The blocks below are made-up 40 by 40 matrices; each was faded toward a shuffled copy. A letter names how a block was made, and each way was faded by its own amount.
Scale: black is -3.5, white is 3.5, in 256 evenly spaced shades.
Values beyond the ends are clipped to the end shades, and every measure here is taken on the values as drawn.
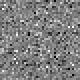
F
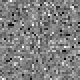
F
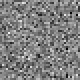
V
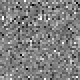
F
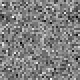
V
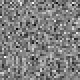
V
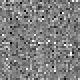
F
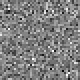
V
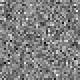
V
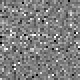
F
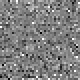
F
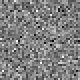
V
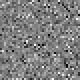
F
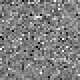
F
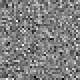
V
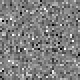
F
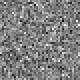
V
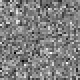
V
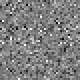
F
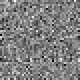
V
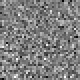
V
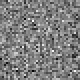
V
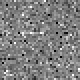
F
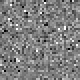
F
